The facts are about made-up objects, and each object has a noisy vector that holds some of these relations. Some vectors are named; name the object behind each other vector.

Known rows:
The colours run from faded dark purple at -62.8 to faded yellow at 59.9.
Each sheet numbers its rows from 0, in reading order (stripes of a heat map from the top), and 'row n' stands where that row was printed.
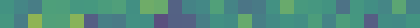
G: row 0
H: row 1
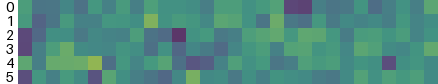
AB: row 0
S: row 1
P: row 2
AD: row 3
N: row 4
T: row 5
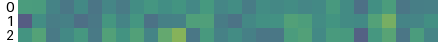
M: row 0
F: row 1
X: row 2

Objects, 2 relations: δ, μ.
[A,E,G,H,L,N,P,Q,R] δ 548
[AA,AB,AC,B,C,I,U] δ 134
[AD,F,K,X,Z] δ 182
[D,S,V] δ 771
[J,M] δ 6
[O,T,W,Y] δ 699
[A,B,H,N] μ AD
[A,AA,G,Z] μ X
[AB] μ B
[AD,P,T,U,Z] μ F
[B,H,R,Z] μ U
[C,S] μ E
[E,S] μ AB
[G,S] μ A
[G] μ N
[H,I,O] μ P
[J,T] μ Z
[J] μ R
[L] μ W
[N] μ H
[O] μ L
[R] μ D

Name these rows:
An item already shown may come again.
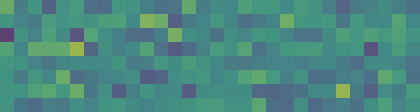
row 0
L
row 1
G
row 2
T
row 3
N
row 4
AC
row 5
O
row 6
B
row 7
C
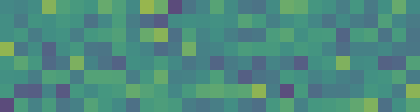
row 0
A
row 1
I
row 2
X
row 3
L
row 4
R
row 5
AA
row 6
E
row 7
Z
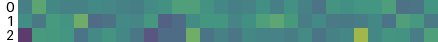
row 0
J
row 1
O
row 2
U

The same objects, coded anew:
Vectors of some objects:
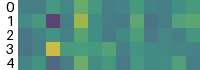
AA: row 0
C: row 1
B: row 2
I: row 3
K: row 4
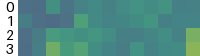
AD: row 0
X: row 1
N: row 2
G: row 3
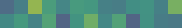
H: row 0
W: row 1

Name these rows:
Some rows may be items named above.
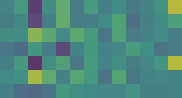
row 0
E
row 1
AB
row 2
O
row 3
F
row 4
E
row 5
O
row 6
X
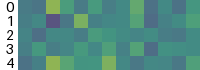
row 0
T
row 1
AB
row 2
U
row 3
AC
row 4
P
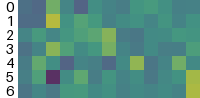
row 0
Z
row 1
J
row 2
L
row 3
P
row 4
S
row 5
E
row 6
A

